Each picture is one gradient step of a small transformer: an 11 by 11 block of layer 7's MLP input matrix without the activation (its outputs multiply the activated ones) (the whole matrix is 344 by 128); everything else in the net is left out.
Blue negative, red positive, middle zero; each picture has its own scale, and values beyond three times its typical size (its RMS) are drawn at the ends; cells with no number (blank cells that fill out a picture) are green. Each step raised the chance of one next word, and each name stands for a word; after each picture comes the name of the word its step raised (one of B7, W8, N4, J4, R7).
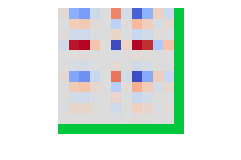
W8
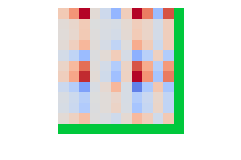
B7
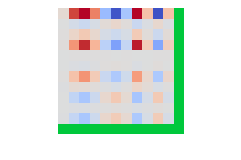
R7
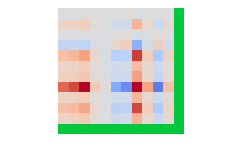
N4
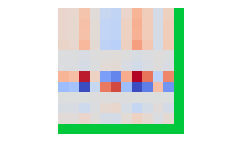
B7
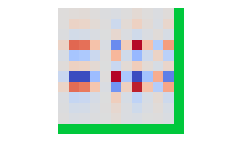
W8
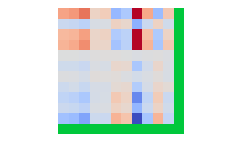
R7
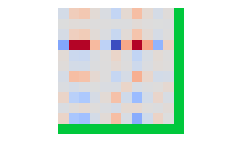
R7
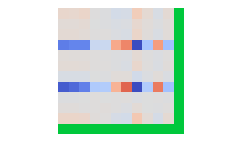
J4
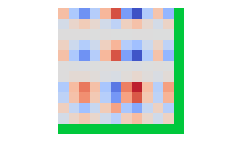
N4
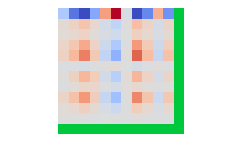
N4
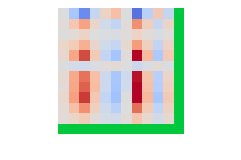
N4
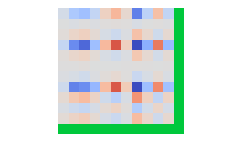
J4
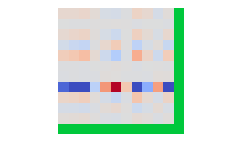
J4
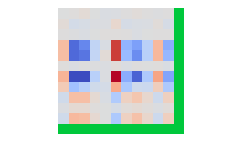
J4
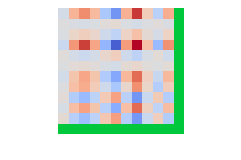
R7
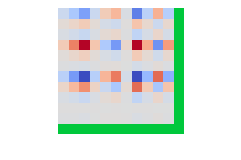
W8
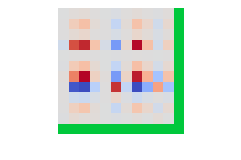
B7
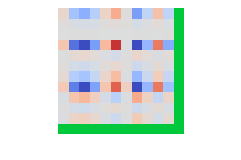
J4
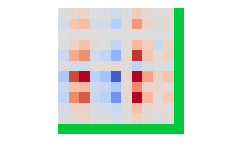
N4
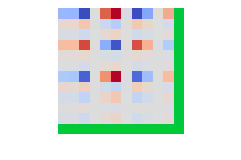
W8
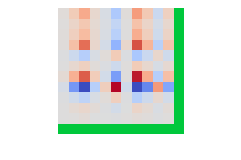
B7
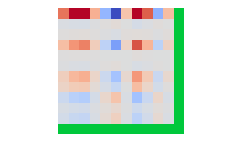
R7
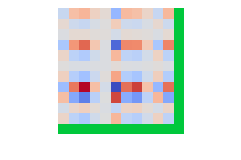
R7
